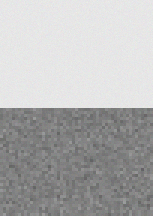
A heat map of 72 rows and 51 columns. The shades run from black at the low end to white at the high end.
It is made of 2 by 1 panels. Panel 1,1: very high, flat. Panel 2,1: middling, fine-grained, faint in contrast.
